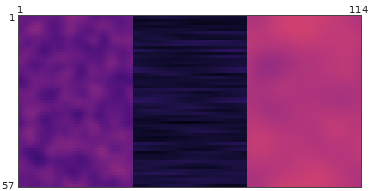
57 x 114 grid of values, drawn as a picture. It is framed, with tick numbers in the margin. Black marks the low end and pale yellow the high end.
It is made of 1 by 3 panels. Panel 1,1: low, blotchy, faint in contrast. Panel 1,2: very low, streaked across, faint in contrast. Panel 1,3: middling, smooth, faint in contrast.
